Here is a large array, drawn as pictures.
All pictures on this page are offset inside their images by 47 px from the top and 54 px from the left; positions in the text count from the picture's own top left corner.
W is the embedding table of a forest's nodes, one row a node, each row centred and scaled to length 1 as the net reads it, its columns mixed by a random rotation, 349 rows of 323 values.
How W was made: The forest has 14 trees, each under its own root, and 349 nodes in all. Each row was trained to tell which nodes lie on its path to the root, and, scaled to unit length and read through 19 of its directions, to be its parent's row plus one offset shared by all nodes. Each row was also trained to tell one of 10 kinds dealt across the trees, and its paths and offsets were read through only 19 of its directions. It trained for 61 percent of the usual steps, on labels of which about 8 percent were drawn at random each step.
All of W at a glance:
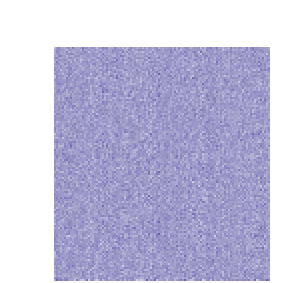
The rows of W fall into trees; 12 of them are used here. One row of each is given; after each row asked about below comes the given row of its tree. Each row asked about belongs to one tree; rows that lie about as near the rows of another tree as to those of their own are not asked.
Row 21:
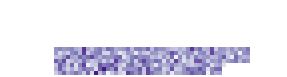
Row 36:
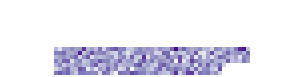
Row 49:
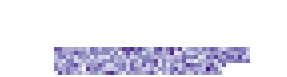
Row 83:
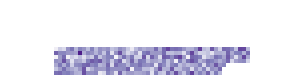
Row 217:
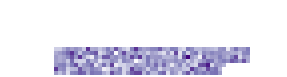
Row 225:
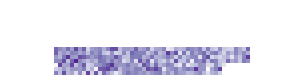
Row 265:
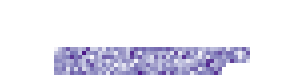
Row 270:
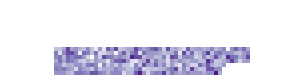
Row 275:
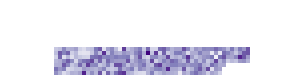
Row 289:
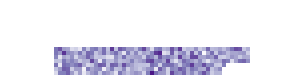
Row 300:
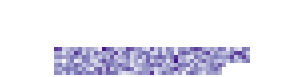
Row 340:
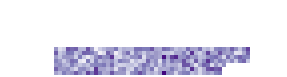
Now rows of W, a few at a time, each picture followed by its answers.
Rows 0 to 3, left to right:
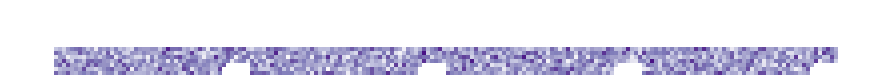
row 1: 265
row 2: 36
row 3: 225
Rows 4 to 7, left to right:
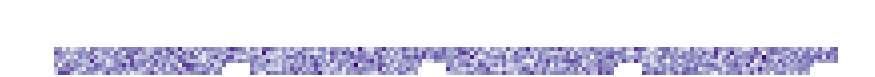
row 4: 83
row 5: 340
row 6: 49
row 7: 340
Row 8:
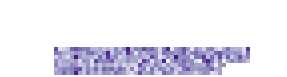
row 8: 340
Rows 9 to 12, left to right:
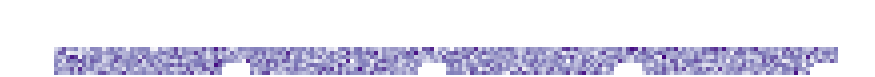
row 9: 36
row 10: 289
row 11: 36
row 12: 49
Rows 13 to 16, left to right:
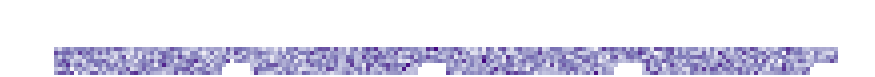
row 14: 275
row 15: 21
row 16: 83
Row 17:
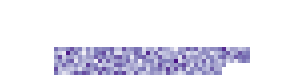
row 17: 300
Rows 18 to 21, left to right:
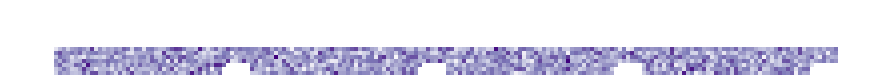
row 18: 275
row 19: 49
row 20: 300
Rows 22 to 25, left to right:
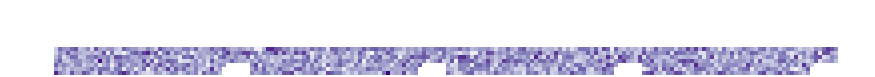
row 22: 265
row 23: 340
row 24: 270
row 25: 225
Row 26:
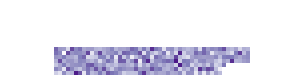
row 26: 300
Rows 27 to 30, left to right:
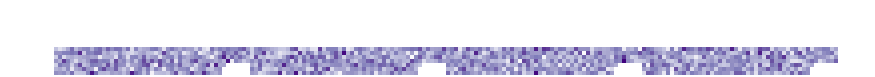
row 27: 21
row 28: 275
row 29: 265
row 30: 289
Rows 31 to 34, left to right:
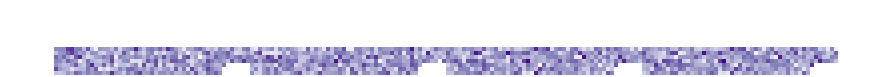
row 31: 49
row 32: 36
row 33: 83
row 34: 83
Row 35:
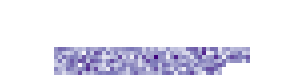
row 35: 300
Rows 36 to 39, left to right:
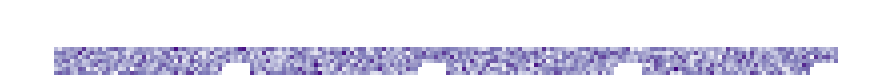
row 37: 340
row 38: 270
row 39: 340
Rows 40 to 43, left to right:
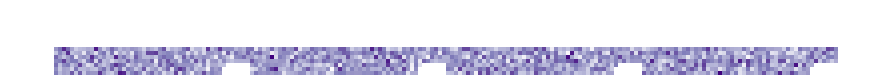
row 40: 289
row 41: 36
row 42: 340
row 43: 21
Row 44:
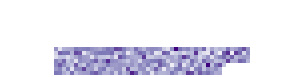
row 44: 217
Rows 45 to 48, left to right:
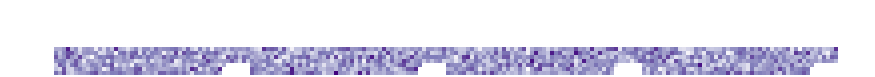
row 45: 225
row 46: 340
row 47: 36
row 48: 289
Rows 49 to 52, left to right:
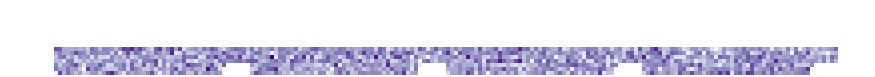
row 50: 36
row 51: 300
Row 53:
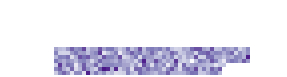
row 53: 270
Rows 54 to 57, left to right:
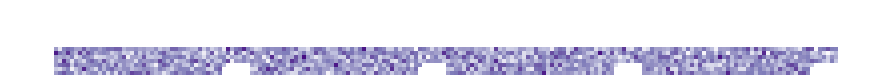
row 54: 289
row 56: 289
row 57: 36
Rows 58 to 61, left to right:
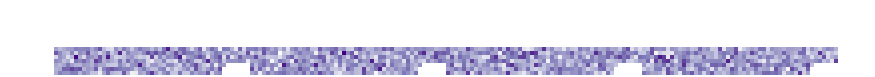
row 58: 83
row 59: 49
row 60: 270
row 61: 36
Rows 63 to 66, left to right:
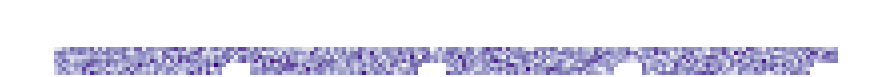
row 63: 275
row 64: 83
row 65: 225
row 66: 49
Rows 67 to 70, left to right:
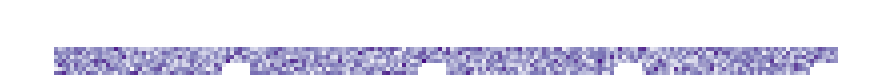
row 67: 225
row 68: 265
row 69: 340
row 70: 340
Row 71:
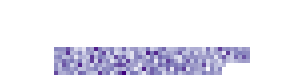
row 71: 289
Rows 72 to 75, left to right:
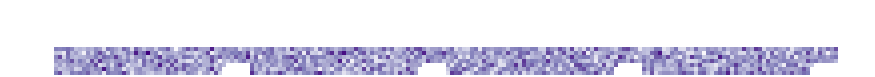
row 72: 270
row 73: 265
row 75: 21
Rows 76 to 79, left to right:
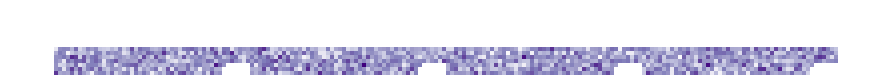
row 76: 265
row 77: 289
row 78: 36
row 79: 270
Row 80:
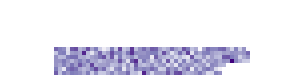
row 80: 265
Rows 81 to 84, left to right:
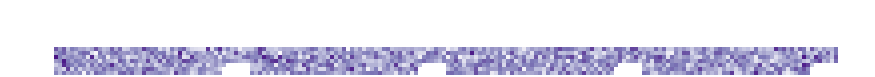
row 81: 289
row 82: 225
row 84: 270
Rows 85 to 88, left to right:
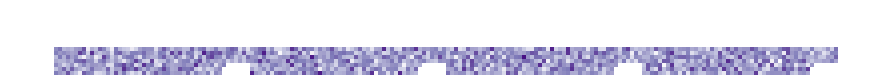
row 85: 83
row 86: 225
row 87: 36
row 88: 83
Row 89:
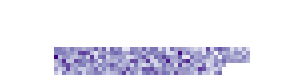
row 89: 289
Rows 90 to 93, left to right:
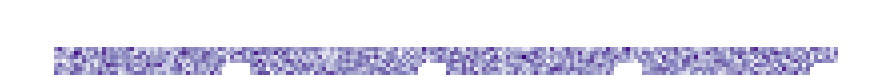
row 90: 217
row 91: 289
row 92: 36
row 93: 83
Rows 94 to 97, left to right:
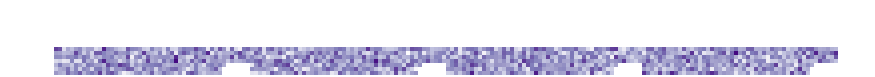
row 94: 300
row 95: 275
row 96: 36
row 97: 265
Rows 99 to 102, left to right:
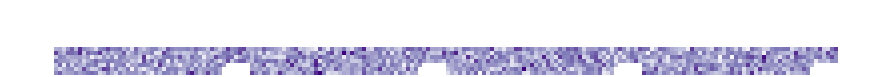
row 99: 270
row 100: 83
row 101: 275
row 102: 340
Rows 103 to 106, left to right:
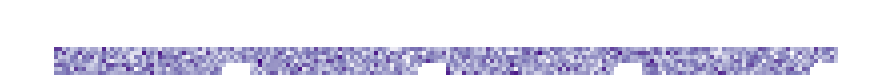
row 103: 289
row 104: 21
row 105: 265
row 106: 289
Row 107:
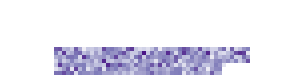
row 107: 225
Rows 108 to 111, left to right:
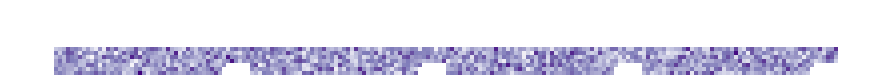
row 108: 270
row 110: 289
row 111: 275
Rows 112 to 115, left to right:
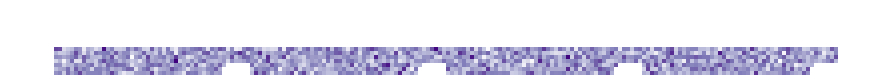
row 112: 300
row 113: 36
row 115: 83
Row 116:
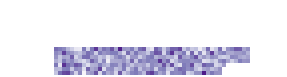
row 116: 289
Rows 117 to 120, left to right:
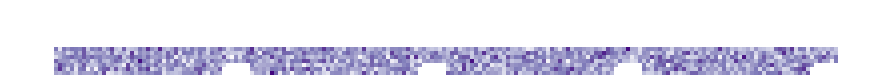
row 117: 36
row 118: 300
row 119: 36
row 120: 300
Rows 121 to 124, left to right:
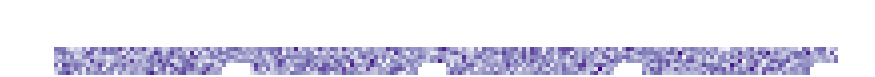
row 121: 289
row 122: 275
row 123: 36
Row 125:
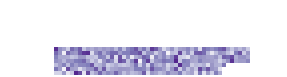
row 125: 300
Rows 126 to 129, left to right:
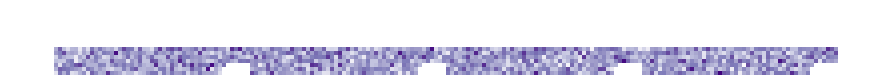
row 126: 275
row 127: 270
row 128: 265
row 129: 21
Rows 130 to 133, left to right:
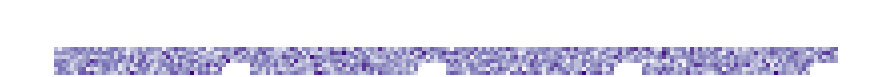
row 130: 36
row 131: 36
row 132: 36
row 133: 217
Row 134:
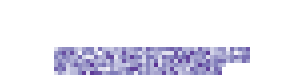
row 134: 275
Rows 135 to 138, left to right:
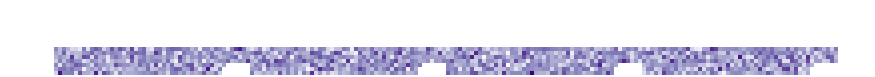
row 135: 36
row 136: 275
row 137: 265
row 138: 275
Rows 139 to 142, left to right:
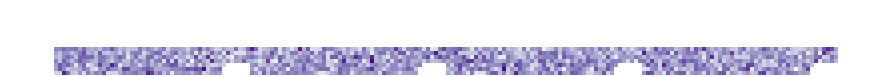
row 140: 300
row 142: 225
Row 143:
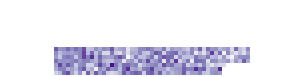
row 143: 289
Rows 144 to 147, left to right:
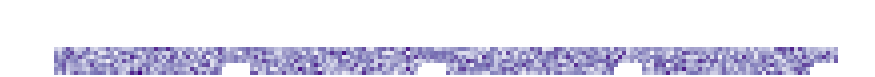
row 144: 21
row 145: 270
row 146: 83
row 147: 300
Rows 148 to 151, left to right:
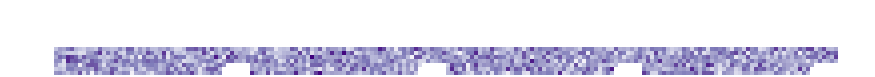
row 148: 270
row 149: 36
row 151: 270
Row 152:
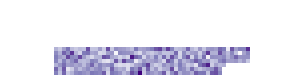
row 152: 21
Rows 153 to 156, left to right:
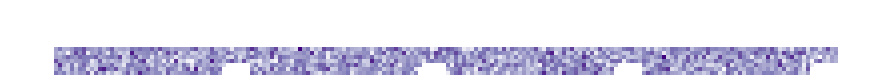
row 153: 265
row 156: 36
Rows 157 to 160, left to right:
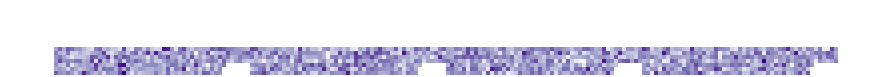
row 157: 83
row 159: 265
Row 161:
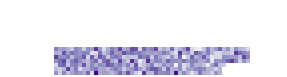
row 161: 225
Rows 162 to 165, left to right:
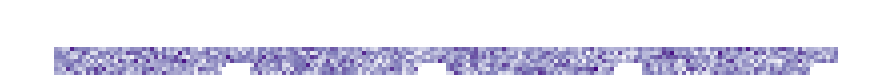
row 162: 340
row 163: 225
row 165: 265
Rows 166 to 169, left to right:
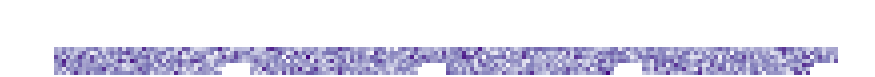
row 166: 21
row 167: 340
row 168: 265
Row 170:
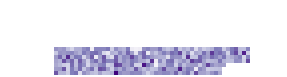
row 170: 21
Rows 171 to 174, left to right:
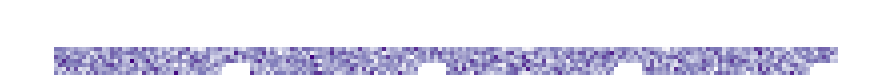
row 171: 225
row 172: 225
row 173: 83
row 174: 21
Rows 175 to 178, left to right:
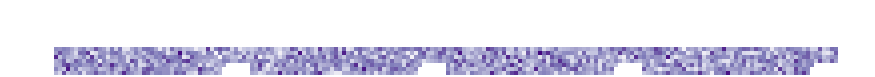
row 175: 289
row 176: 275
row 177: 289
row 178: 49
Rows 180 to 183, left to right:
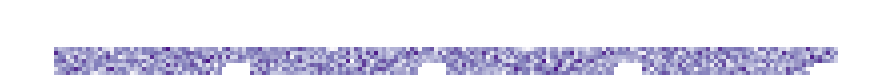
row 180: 83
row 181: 289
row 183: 217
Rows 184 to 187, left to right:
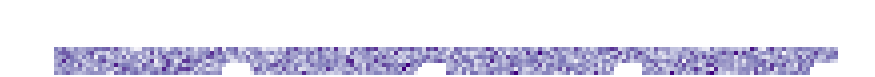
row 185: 275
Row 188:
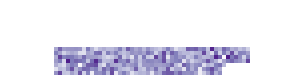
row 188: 270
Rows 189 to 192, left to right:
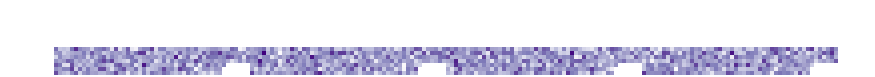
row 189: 340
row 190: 225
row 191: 289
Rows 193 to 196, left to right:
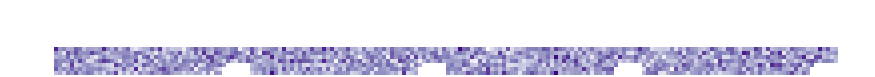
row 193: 300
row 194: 300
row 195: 340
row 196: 83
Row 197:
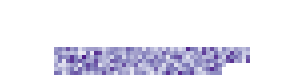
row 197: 270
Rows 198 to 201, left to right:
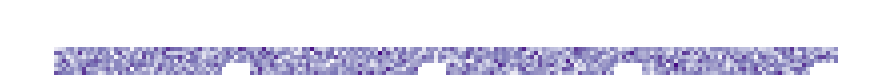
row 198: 83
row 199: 225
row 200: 217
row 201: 300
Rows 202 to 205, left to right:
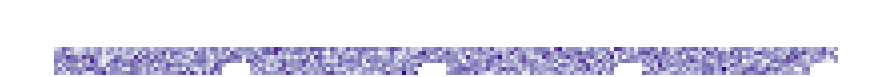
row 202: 21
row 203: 49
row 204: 83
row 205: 225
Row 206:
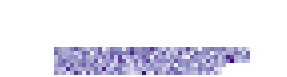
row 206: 270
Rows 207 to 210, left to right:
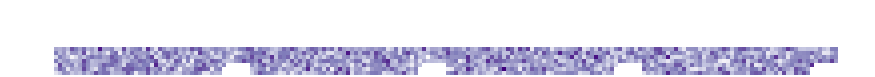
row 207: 275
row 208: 289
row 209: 225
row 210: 49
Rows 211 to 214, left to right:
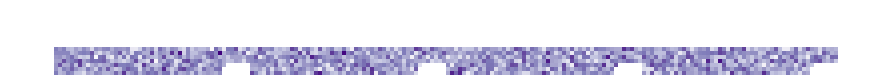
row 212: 36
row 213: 83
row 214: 225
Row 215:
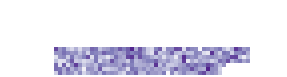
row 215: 217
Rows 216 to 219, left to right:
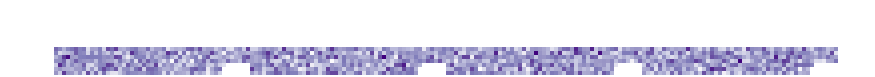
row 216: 225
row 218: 36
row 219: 275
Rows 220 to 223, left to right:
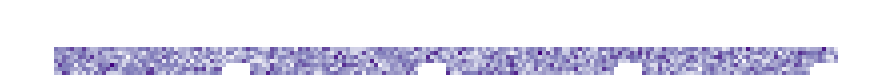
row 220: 289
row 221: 217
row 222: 340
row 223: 265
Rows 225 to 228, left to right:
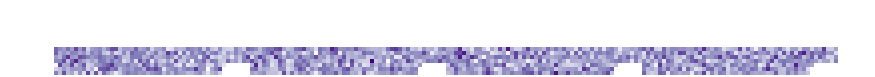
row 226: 49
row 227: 225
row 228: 217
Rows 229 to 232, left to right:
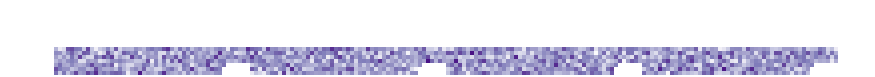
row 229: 340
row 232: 83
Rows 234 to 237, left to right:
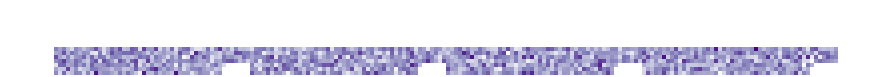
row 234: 225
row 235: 265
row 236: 217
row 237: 270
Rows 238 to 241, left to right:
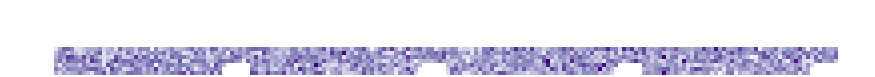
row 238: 21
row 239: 270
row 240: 275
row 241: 270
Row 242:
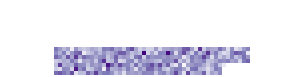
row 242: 225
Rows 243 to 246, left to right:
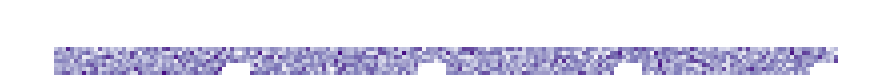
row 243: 83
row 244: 36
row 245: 340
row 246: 300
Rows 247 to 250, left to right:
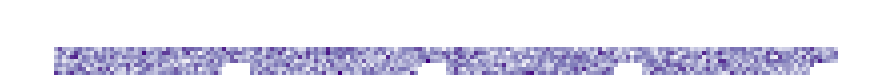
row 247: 265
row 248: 265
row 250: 83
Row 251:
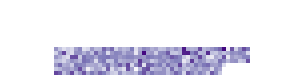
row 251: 36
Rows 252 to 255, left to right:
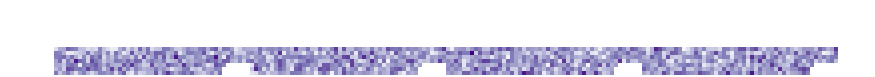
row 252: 83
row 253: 275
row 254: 21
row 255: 340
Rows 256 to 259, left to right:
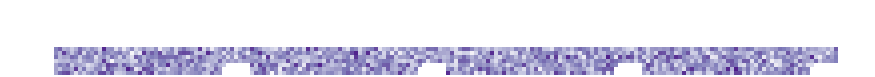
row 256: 289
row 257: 289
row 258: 340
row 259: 21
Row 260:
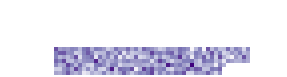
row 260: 289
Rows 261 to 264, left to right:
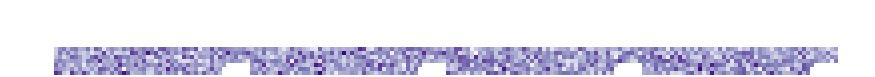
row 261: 265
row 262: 83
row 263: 225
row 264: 289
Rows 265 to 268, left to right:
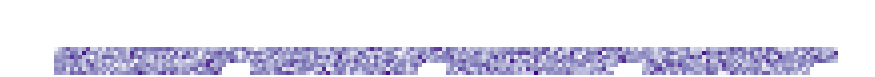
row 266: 36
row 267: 270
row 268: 83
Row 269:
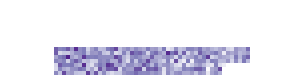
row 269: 225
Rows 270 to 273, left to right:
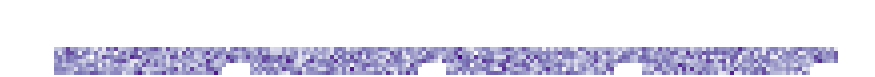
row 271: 21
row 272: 225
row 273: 270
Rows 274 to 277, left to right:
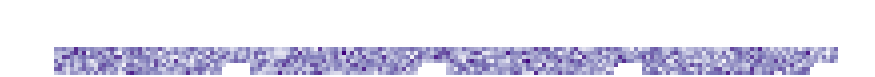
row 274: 217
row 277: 289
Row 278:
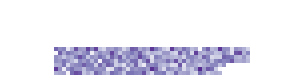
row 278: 217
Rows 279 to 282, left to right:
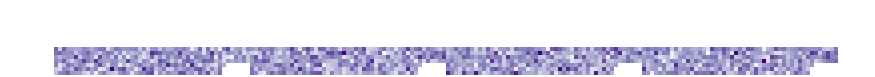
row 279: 289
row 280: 270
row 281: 265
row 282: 49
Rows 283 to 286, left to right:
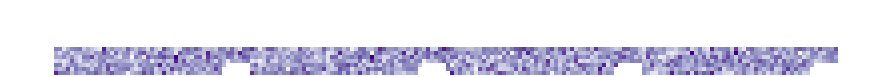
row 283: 340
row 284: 340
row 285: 49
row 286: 275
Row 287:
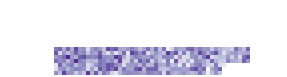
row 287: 225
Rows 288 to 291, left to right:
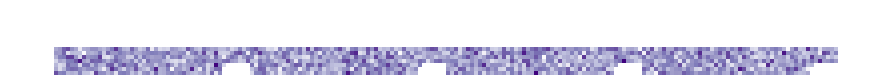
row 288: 225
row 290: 265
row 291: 217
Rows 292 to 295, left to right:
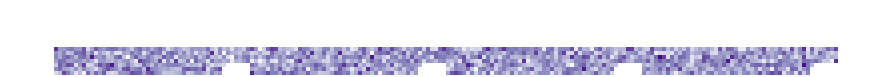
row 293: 340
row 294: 225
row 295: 36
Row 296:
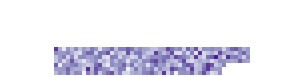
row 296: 340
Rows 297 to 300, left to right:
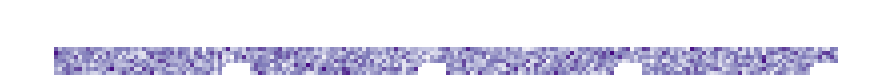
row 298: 289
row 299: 340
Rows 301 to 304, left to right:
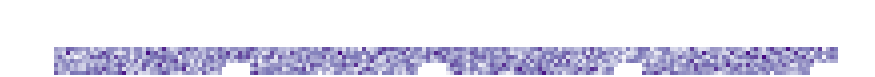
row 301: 340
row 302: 270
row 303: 289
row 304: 83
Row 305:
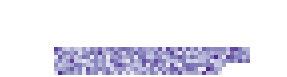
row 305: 270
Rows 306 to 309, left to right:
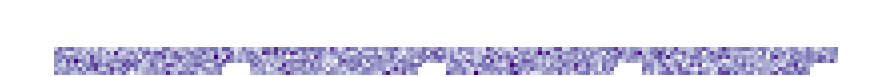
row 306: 83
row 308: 83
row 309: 217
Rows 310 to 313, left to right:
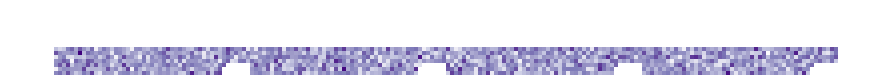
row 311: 36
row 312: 340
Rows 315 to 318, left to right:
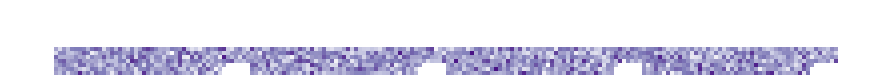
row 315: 36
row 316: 300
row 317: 21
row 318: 289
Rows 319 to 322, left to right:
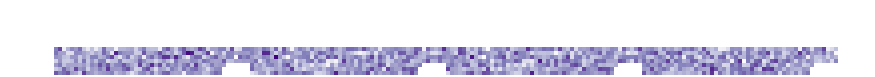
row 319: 83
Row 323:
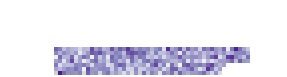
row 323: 270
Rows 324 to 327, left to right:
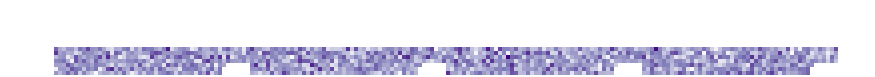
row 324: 83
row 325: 300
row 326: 225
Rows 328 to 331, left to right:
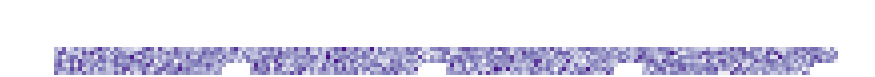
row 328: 36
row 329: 36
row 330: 270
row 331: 83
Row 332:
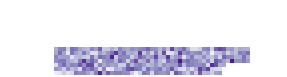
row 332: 275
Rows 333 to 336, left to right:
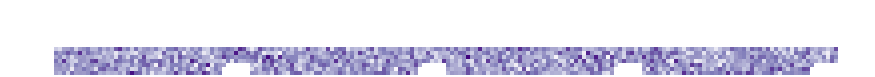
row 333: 21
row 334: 36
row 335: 217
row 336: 289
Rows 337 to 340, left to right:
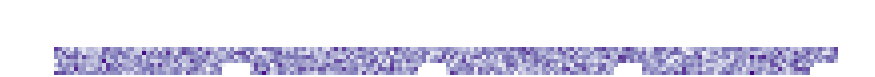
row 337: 225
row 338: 83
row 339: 270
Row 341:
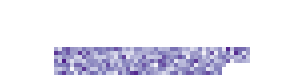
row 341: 289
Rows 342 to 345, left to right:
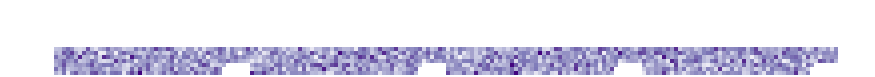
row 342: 21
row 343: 83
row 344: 83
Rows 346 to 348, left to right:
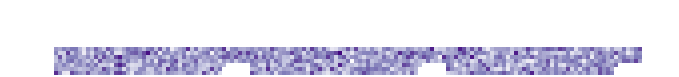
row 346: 270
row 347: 270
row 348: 49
